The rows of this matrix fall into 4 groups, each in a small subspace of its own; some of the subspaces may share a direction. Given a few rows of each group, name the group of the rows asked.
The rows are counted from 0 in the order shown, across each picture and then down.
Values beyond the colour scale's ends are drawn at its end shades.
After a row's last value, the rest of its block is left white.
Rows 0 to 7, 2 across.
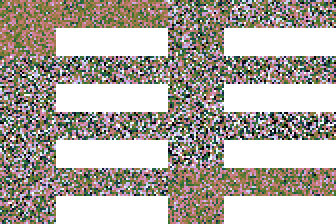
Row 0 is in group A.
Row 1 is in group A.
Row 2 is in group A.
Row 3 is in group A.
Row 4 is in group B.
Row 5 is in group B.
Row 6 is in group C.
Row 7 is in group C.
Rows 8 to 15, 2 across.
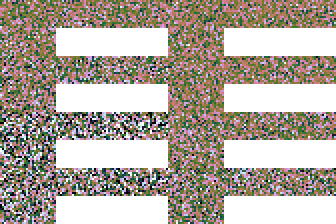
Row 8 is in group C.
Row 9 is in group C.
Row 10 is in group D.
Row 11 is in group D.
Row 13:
B
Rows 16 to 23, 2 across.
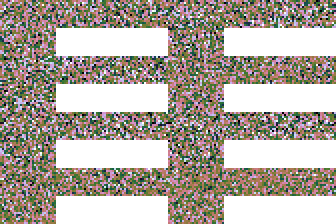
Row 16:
D
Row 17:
C
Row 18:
A
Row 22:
D
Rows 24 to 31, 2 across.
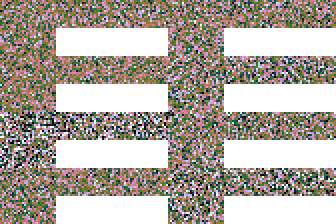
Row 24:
C
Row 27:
C
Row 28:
A
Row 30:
B
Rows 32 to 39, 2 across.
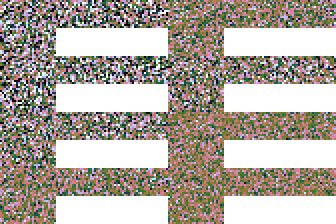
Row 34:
C
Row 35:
D
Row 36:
D
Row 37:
C
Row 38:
D
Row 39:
D
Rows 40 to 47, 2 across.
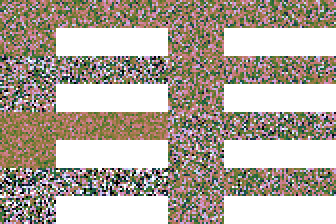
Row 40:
B
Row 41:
B
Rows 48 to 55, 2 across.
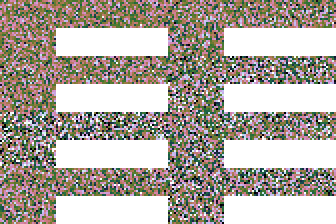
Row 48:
B
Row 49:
C
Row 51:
C
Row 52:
D
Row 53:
A
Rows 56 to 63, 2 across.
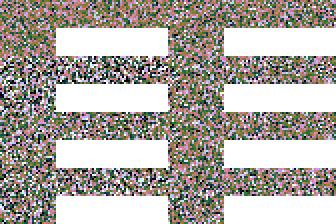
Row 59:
D
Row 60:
C
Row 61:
D
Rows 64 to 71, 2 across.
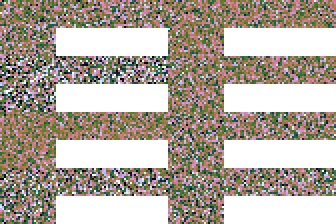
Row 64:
C
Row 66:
C
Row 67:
B
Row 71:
B
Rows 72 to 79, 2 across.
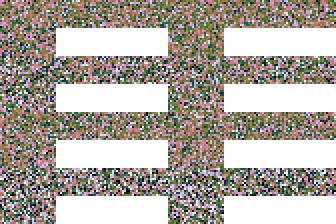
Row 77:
A
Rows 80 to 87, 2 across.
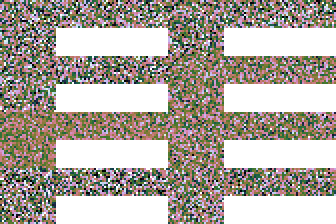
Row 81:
B
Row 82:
D
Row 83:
C
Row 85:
B
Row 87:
A
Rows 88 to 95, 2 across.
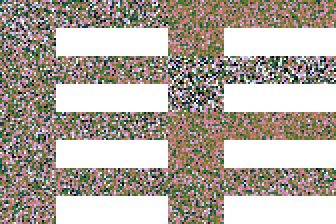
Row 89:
C
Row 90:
A
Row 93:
A
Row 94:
A
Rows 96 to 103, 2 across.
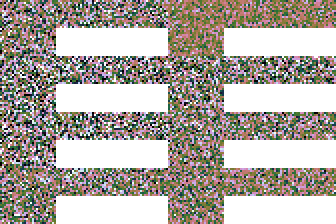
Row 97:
D
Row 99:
D
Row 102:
A
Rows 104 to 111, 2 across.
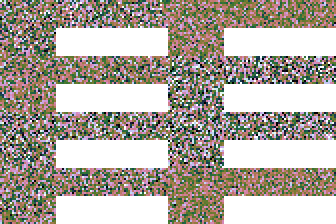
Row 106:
C
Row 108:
B
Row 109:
D
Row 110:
C
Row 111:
A
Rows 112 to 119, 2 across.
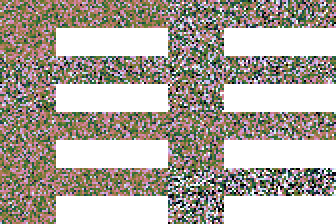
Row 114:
A
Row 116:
B
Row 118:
C
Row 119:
C
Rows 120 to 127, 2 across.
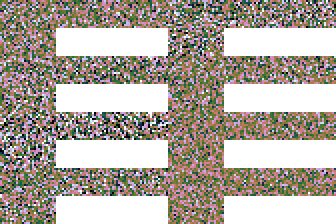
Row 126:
C
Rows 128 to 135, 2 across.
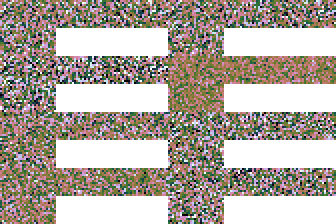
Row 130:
D
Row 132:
A
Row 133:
D
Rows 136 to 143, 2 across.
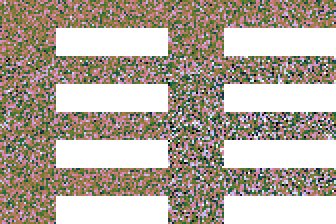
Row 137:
D
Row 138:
C
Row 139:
C
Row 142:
C
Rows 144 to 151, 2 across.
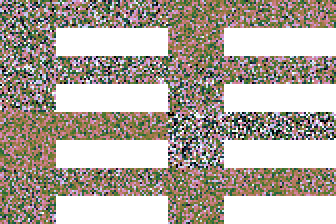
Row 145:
C
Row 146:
D
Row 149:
A
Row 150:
A
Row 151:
A
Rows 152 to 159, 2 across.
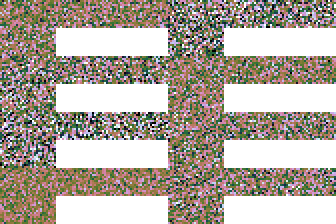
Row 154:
C
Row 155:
A
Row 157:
C
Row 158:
B
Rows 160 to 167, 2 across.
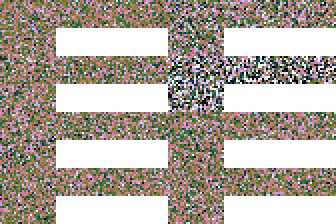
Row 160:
A
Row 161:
B
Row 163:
D
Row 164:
C
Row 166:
A
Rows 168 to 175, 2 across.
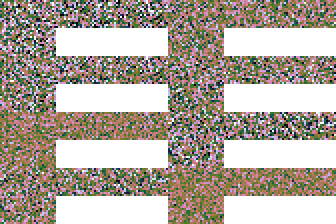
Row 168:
A
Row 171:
C
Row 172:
A
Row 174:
C
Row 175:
A
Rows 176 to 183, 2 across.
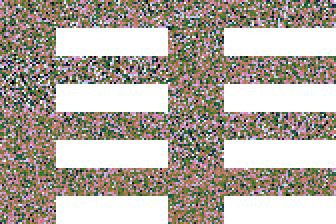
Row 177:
C
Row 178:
B
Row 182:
A
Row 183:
C
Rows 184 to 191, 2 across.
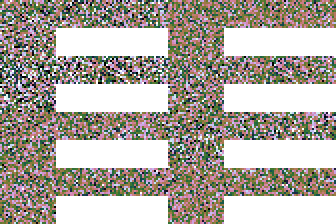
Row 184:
A
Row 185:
A
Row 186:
A
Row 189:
C
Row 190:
B
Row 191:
C
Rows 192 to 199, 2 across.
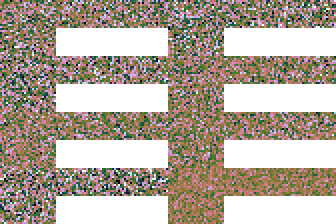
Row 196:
C
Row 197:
B
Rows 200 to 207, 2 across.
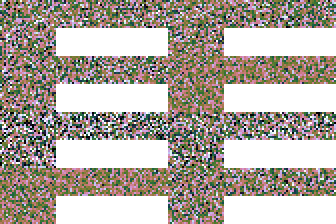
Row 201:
C
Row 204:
D
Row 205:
B
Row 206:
B
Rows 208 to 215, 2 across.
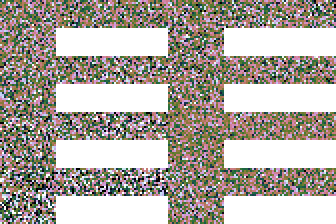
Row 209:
A
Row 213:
A
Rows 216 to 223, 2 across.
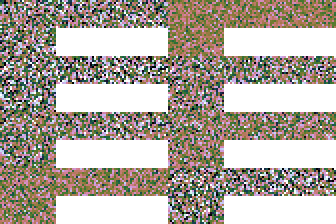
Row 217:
A
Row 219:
D
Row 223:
D
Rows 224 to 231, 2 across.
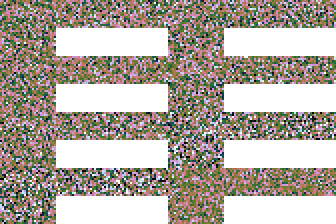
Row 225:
C
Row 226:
B
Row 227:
C
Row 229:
C
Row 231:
D
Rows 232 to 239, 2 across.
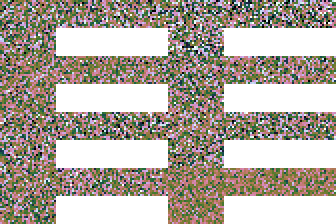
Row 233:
A
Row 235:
B
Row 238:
A
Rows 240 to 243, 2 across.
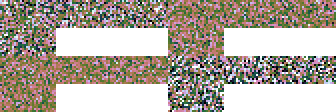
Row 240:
A
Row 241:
B
